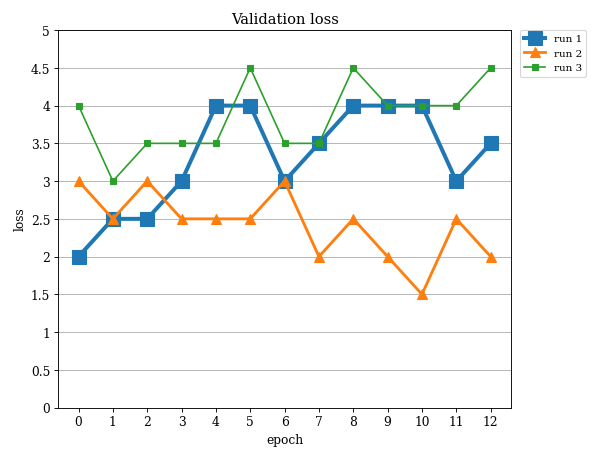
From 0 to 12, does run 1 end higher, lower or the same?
higher
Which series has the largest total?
run 3
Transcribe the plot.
Title: Validation loss
x-axis: epoch, ticks 0 1 2 3 4 5 6 7 8 9 10 11 12
y-axis: loss, ticks 0 0.5 1 1.5 2 2.5 3 3.5 4 4.5 5
Legend: run 1, run 2, run 3
Values:
run 1: 2 2.5 2.5 3 4 4 3 3.5 4 4 4 3 3.5
run 2: 3 2.5 3 2.5 2.5 2.5 3 2 2.5 2 1.5 2.5 2
run 3: 4 3 3.5 3.5 3.5 4.5 3.5 3.5 4.5 4 4 4 4.5
